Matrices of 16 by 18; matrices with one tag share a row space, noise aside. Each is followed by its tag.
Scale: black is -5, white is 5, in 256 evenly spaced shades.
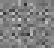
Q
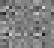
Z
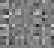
Z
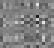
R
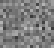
R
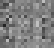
Z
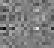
Z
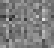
Z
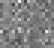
Q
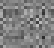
R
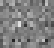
Q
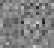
R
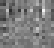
Z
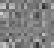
Z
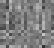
Z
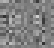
Z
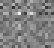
Q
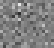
Q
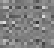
Z
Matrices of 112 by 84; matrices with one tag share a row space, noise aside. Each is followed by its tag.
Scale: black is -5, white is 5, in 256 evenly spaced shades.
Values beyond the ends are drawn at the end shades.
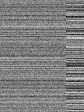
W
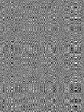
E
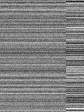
W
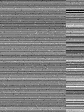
W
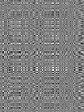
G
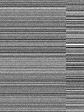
W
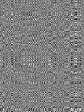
E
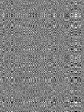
E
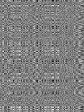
G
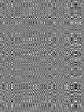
E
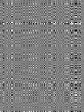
E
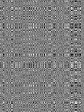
E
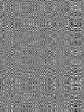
E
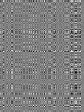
E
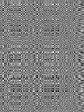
G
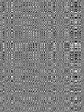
E
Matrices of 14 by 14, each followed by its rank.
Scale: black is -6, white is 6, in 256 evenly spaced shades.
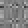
two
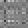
two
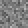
full rank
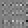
two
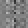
two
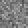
full rank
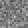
full rank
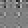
two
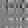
two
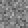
full rank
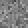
full rank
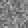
full rank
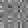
two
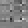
two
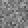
full rank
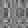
two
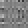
two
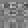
two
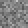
full rank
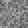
full rank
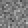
full rank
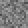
full rank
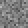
full rank
